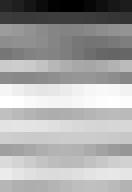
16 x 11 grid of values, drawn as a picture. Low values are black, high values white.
The field climbs toward the bottom. The bottom middle is the smoothest part. Streaks run across, left to right.
